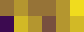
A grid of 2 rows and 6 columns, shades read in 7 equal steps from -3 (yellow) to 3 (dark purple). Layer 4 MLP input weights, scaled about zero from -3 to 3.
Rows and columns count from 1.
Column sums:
3 -3 -1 1 -2 -5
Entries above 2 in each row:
0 1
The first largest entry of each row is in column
1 1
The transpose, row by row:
0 3 | -1 -2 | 0 -1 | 0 1 | -1 -1 | -3 -2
